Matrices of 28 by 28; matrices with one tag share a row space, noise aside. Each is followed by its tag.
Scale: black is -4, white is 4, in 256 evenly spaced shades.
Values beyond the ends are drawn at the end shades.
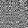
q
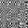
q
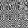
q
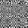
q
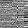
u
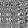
q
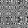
q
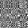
q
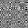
q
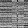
u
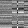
u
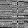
u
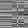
u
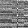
u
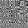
q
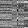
u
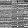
u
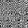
q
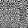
q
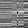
u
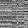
u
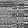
u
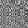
q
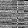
u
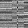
u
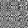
q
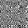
q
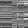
u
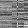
u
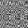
q
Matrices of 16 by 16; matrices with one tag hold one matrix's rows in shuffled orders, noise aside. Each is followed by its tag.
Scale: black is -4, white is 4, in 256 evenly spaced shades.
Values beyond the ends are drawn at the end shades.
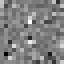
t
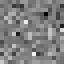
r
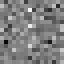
t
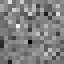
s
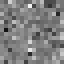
t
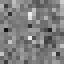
t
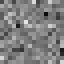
r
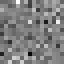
s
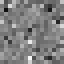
t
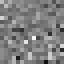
r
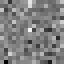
t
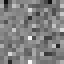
t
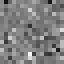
t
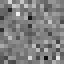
s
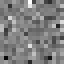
t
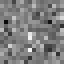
t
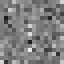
t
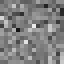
r
